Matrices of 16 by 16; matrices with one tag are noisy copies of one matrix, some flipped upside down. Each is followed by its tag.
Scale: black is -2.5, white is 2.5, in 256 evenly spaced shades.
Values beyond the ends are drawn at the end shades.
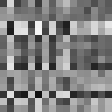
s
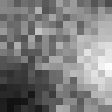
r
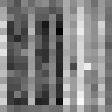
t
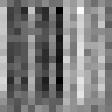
t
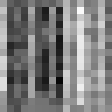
t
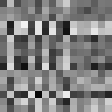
s
